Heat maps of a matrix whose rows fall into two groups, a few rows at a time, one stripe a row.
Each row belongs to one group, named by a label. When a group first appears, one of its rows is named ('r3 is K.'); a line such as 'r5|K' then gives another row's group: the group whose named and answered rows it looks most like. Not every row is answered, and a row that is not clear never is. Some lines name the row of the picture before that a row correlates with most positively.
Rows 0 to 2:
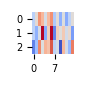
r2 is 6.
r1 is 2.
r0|6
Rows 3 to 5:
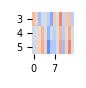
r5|2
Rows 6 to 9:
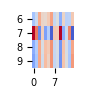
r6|6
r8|6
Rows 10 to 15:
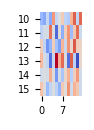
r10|6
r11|2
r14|2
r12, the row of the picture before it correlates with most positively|7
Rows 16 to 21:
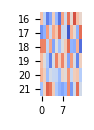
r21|2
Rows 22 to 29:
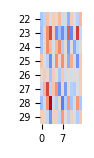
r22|6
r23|2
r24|6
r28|2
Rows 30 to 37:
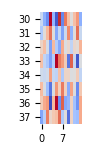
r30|2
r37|6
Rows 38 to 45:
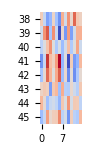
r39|2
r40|2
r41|6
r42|6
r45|6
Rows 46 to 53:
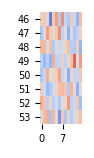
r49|6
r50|6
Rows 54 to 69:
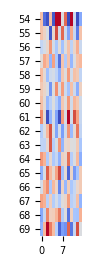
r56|2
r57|2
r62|2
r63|2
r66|2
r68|6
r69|2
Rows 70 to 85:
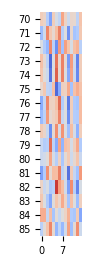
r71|6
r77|6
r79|2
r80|2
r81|6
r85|2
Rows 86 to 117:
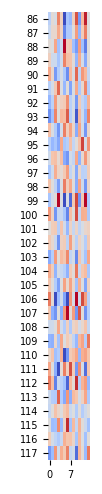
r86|2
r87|2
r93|6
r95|6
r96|2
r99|2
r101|2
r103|6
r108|2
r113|2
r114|6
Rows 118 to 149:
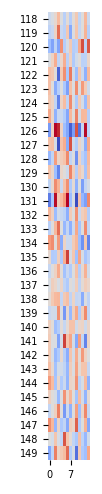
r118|2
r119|2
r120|6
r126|2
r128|6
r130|6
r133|2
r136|2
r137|2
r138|6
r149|6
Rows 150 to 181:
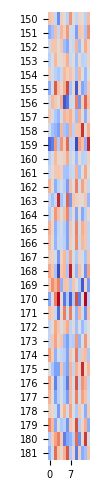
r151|6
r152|2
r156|2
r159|6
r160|6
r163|2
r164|6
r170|2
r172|6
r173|2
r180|2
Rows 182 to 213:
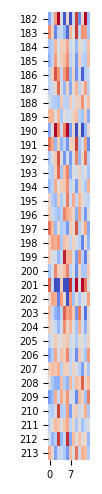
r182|2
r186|6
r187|2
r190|6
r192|2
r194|6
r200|6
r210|2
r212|2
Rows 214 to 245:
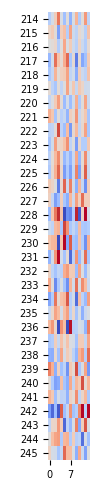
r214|2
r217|6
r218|6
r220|2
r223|6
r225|2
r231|2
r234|6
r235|6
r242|6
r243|2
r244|6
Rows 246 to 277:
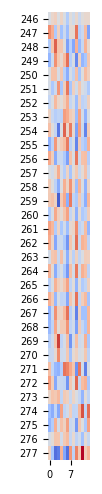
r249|6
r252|6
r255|6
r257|2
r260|6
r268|6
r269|2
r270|2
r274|6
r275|6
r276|6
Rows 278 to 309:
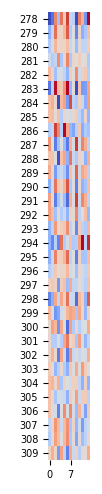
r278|6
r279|6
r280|6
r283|6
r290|6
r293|6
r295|6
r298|6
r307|6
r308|6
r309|2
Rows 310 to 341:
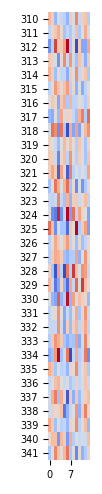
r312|6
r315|6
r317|6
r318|2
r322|6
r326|6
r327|2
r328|2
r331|2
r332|2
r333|2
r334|2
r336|2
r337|2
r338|2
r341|6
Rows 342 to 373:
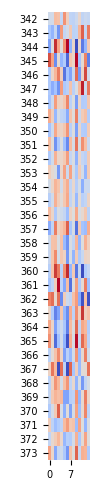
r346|2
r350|6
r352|6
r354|6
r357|6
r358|2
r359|2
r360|6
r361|2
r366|2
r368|6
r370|2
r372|2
